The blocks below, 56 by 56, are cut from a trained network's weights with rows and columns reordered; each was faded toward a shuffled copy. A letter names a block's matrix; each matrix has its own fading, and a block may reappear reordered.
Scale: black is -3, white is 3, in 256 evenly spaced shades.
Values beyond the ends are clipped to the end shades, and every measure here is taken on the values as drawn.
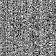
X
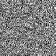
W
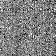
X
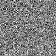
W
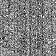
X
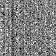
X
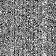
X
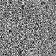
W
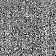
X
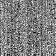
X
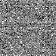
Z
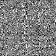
Z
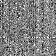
X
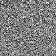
W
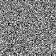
W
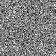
W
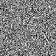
W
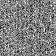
X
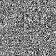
W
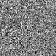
W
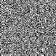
W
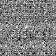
Z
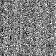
X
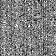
X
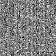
X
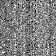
X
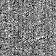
X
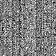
X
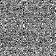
Z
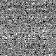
Z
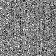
X
